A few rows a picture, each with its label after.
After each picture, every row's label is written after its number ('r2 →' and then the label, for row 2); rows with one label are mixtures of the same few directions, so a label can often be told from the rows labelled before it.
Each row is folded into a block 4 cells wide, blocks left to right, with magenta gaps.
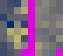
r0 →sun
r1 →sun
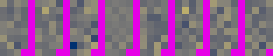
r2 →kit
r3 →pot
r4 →sun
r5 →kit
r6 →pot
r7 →kit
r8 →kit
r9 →kit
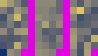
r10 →kit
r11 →sun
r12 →pot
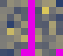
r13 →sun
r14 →pot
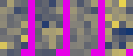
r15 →sun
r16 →sun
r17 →pot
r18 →sun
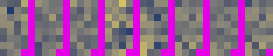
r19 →pot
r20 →kit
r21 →kit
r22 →sun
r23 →kit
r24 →kit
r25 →sun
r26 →kit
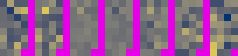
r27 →pot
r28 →pot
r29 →pot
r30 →pot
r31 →kit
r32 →sun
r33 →kit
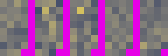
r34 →sun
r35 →pot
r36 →pot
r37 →kit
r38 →sun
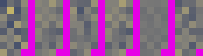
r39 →kit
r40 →sun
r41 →pot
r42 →sun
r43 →kit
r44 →kit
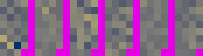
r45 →kit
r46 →pot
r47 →pot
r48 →sun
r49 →kit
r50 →sun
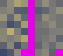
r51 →sun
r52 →pot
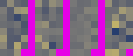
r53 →pot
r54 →kit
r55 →sun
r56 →sun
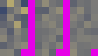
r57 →pot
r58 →pot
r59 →kit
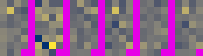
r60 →pot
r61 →kit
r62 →pot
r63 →kit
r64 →sun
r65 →kit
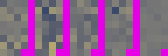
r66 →kit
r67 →pot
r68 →pot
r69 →pot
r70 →kit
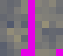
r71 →sun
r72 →sun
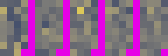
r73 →pot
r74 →sun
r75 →pot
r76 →pot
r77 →pot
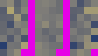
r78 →kit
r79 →sun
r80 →sun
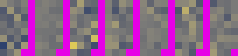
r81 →kit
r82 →sun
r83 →sun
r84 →kit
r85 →pot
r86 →pot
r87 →kit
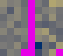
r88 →kit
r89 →sun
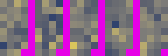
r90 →sun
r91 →pot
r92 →sun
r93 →sun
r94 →kit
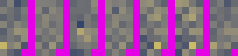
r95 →sun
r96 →kit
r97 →sun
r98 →kit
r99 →kit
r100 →kit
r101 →sun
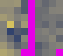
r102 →sun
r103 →sun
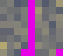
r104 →sun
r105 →pot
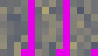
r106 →pot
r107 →pot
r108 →kit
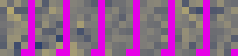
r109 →pot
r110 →sun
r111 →sun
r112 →kit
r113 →sun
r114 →pot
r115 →pot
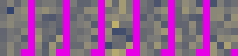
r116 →pot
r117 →pot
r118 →sun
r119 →sun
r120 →sun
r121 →pot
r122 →kit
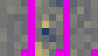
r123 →pot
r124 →sun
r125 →kit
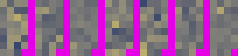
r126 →pot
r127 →pot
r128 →sun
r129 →sun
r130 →kit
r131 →pot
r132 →pot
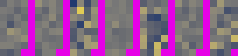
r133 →sun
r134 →kit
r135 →kit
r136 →sun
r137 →pot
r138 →kit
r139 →sun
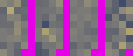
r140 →pot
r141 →sun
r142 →sun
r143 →sun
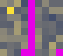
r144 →pot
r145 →pot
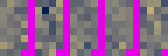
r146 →sun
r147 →pot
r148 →kit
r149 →kit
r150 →pot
